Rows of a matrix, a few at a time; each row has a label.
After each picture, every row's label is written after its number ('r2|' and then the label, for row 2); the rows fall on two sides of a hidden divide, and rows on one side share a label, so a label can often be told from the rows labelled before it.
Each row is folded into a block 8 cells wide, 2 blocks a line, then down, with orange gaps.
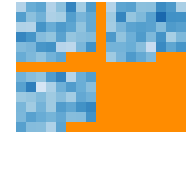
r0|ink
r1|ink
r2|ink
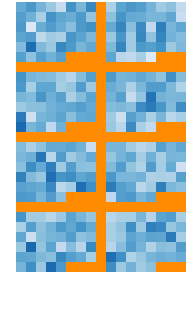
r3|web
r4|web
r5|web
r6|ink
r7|ink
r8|ink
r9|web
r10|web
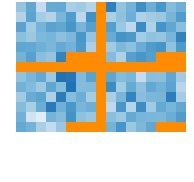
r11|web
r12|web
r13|ink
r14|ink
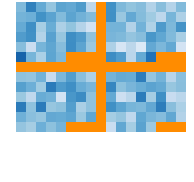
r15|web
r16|web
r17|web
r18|web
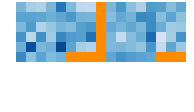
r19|web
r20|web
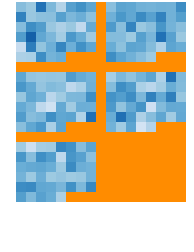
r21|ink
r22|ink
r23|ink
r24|ink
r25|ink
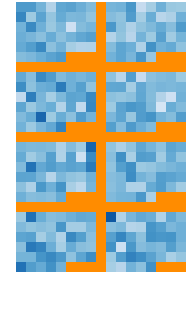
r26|ink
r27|web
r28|ink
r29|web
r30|ink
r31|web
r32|web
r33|ink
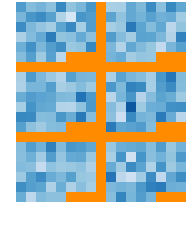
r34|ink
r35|ink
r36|web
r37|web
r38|web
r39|web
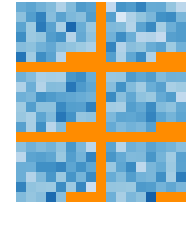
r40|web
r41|web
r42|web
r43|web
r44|web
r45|ink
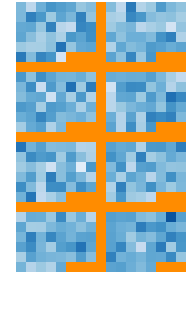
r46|web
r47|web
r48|ink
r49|web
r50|web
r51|ink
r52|ink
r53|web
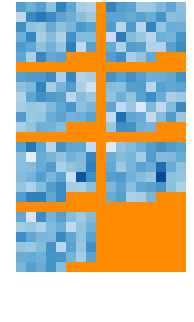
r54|web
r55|ink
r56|web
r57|ink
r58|web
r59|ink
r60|ink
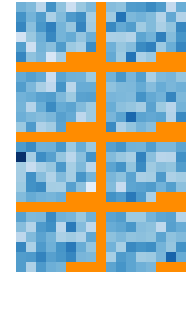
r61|web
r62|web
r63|ink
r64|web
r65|ink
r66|web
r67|web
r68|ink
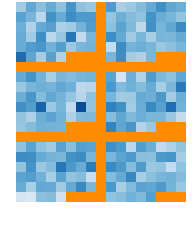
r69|web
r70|ink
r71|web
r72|ink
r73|ink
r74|web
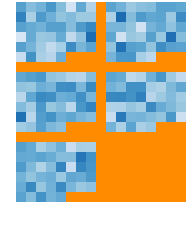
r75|ink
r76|ink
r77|web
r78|web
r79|web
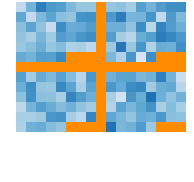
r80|ink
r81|ink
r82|ink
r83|web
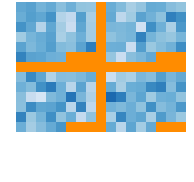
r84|web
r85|ink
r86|web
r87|ink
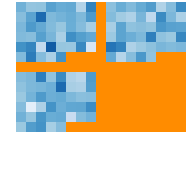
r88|ink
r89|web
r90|ink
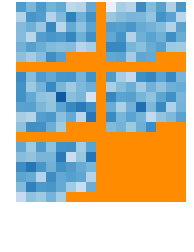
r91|web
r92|web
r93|ink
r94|ink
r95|ink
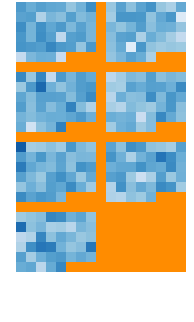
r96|ink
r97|web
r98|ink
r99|ink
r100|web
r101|ink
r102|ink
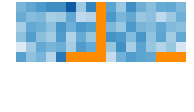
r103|ink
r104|ink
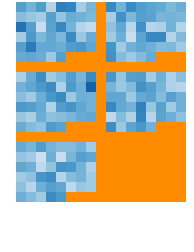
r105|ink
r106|web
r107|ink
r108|web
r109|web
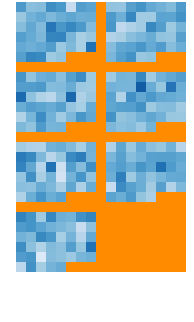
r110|ink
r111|ink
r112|ink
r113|web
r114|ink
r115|ink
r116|ink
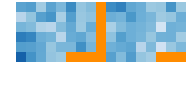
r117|web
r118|web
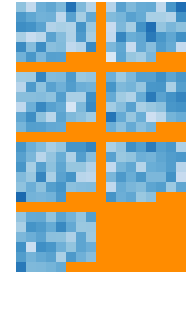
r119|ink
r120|ink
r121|web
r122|ink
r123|web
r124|ink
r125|web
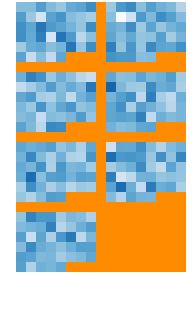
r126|ink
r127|web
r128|web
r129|ink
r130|ink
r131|web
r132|web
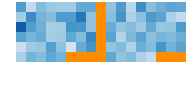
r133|ink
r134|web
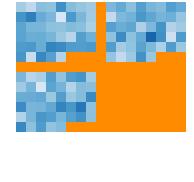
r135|web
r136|web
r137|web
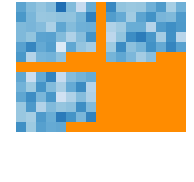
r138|ink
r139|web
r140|web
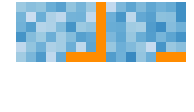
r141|ink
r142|ink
